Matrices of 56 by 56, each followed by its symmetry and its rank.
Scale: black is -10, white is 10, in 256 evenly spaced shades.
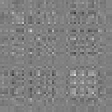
symmetric, rank three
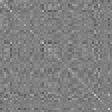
symmetric, rank five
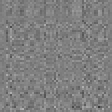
neither, rank five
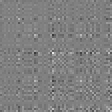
symmetric, rank three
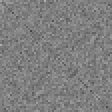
symmetric, full rank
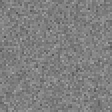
neither, full rank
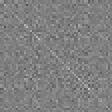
symmetric, rank five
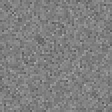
symmetric, full rank
